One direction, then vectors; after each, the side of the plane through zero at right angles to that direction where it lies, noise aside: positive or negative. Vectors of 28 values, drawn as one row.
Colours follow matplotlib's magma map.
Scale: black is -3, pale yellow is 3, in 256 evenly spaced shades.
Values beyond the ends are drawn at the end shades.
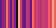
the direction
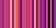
negative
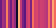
positive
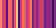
negative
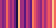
positive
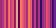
negative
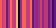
negative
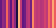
positive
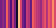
positive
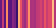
positive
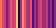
negative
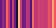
positive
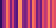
positive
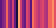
positive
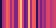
positive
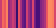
positive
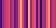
positive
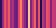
positive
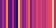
positive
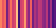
negative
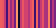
negative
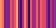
negative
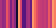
positive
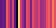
positive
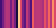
positive
